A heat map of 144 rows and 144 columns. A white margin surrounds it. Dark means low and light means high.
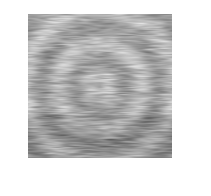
Seam: horizontal, 70% of the way down, the top part higher. Histogram: bell-shaped. Rings: centred on the centre.
